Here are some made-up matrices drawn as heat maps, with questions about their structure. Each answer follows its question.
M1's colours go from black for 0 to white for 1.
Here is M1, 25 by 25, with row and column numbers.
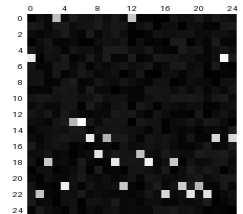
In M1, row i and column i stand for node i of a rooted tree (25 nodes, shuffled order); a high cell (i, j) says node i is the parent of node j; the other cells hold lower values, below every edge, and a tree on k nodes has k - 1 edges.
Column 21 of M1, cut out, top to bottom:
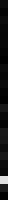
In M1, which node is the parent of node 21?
22
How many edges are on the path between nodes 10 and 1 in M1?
4
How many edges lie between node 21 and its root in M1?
2
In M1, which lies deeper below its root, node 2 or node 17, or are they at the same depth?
the same depth
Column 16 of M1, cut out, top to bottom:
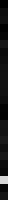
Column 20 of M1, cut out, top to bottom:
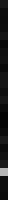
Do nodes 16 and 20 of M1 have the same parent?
no
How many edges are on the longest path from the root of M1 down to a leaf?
8
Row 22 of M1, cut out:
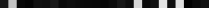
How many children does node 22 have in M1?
4
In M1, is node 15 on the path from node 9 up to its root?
yes
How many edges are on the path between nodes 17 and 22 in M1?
3
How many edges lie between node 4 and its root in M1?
3
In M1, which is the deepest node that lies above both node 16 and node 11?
22
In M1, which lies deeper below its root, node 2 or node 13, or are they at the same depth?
node 13
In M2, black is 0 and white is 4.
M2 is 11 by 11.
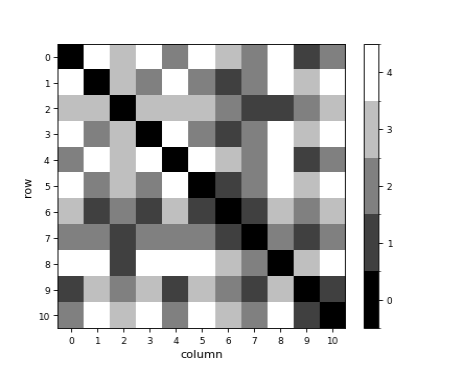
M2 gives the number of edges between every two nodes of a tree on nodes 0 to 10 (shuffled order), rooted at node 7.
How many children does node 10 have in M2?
0
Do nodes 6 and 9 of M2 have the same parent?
yes
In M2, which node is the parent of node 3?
6
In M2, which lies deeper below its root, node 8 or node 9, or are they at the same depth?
node 8
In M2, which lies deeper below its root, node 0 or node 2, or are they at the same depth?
node 0
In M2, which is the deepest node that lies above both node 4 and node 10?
9
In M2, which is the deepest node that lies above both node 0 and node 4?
9
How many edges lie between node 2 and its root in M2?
1
